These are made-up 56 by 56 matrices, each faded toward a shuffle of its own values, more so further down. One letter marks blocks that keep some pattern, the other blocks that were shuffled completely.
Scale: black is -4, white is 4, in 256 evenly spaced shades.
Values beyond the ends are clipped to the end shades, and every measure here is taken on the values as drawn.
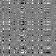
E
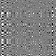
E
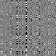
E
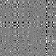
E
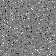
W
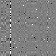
E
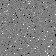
W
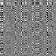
E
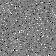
W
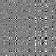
E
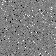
W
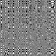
E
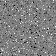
W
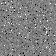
W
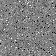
W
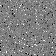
W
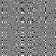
E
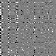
E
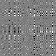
E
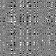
E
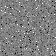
W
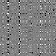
E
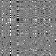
E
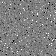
W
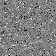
W
